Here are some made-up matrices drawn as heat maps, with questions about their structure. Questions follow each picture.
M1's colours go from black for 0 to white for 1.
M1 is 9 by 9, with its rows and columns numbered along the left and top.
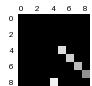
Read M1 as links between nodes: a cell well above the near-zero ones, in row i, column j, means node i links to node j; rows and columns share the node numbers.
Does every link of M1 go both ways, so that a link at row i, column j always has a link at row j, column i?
no
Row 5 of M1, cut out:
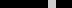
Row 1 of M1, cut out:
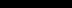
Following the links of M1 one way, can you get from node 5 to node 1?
no
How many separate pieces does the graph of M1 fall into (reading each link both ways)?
5
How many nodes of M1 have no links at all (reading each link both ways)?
4
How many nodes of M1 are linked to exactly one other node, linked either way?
0
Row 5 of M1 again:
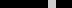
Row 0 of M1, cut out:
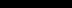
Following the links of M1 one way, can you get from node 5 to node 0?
no
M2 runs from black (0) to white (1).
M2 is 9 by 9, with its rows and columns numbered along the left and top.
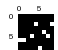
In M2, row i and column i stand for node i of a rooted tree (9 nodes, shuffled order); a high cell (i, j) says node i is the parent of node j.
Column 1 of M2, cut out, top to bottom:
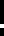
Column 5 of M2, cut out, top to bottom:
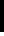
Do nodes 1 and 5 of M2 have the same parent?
no
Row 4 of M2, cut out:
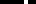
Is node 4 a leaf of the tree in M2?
no
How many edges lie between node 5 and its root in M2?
2
